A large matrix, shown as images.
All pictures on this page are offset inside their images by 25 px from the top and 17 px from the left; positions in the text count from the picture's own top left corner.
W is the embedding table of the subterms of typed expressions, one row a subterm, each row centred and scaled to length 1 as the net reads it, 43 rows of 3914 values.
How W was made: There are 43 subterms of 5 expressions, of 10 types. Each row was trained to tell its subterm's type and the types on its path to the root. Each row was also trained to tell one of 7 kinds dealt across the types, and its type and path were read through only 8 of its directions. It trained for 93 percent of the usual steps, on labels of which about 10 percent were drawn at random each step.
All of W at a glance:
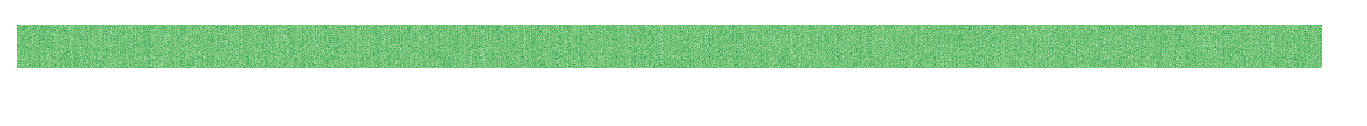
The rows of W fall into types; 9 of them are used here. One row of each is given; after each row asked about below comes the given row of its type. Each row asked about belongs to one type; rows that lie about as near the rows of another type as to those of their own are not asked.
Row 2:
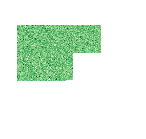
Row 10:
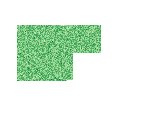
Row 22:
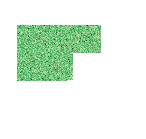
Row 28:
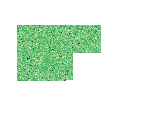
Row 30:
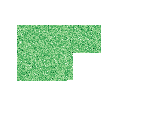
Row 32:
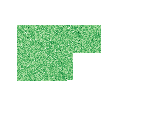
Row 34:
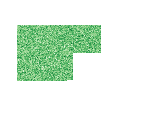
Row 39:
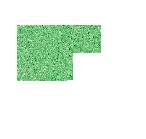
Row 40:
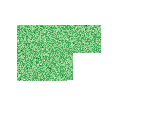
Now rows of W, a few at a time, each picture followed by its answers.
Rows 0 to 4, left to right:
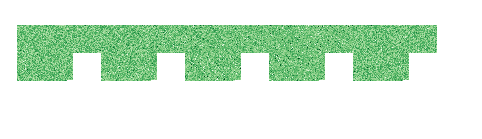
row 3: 30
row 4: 2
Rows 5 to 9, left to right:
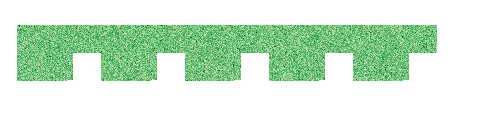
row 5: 32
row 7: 28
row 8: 34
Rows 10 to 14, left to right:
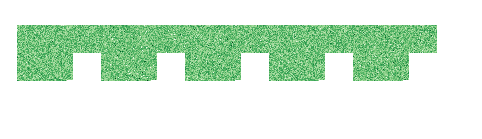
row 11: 2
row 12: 34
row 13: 10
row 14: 2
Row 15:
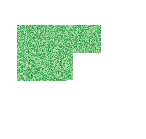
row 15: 10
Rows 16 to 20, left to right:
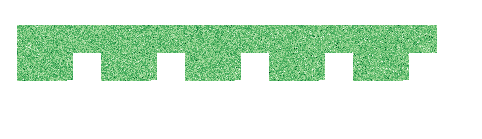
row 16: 40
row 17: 10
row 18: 2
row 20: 28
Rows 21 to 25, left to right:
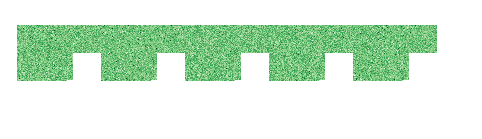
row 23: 39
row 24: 30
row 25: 10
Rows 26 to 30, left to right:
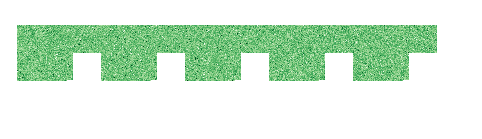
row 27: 39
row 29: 32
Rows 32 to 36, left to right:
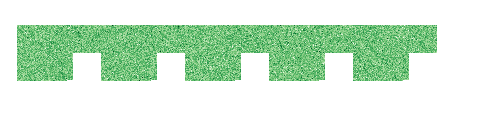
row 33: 32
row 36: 30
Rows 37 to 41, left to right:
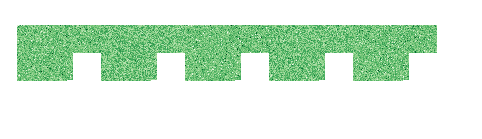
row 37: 40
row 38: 28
